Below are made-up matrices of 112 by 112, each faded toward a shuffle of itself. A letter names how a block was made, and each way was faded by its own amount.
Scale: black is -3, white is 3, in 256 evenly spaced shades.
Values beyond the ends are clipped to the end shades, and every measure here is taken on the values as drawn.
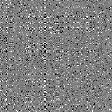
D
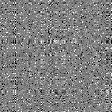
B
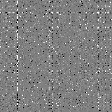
D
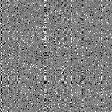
B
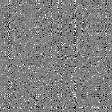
D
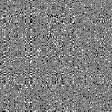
B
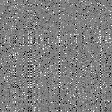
B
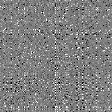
D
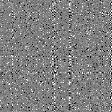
D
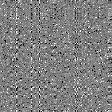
B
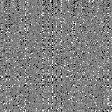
D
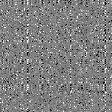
B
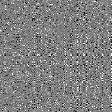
B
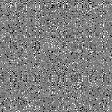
B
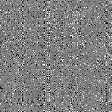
B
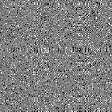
B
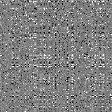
D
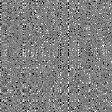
B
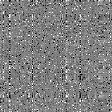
B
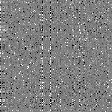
B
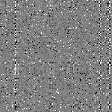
D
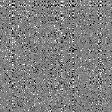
D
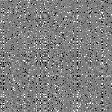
B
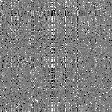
B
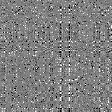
B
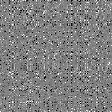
D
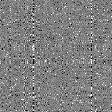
B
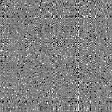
D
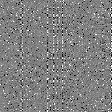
B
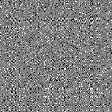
B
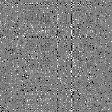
D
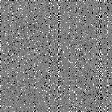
D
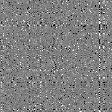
D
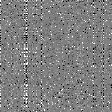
D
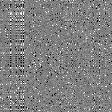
B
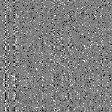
B
